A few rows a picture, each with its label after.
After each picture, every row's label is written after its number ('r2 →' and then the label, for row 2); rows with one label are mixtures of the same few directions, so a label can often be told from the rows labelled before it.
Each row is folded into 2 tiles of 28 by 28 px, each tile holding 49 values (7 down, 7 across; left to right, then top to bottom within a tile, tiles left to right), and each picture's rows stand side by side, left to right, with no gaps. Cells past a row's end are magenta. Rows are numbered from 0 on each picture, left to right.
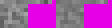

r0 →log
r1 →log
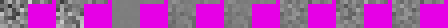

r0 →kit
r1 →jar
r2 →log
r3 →jar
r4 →jar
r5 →kit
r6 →kit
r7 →kit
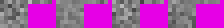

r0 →kit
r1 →log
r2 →kit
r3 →jar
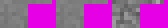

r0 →jar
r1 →jar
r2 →log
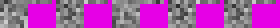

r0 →jar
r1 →kit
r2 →log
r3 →kit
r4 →kit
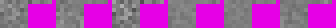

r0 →kit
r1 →jar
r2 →kit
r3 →log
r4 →kit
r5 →log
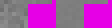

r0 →jar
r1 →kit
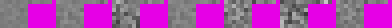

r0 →kit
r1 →log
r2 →jar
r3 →log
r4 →kit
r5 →log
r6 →kit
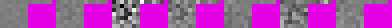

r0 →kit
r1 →kit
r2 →kit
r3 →kit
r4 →jar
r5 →log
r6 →jar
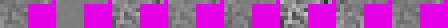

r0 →log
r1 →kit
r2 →log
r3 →log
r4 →jar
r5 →log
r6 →jar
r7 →log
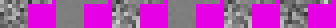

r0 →kit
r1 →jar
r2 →jar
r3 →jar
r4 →jar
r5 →log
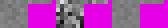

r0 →kit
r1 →jar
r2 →kit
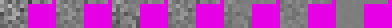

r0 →kit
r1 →kit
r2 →jar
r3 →kit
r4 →jar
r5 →kit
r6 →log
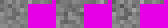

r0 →kit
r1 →log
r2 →kit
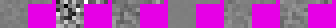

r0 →kit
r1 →kit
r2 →log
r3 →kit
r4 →jar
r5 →log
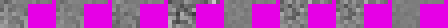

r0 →jar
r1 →jar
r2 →jar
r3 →log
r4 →kit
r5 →kit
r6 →kit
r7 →jar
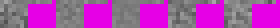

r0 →jar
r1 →kit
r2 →log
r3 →log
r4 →log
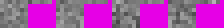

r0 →kit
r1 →jar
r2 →jar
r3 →log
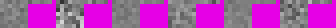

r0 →kit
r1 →jar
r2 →kit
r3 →log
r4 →jar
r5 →kit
